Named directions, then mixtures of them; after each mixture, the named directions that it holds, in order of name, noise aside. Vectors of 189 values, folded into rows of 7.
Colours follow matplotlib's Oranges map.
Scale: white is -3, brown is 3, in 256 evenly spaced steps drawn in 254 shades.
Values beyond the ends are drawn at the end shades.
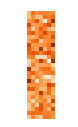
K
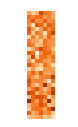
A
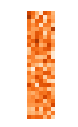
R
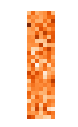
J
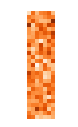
A, J, K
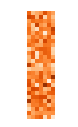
A, R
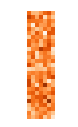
A, R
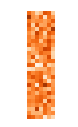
A, J, R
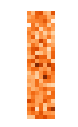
J, K, R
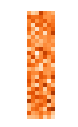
A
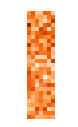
J, K, R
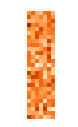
J, R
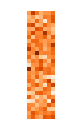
A, K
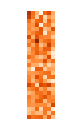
R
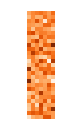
J, K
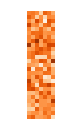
K, R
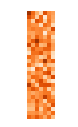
R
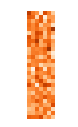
R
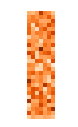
A, K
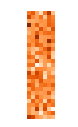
J, R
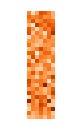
A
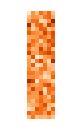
A, J, K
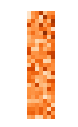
J, K, R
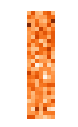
J, K, R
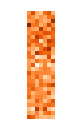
J, K, R
